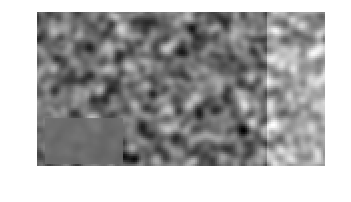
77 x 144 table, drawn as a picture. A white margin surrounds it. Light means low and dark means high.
Stripes: none. Lone odd cells: none. Odd patch: calmer, in the bottom left. Grain: blotchy. Seam: vertical, 80% of the way across, the left part higher. Average level on the scale: 50%. Calmest part: bottom left.
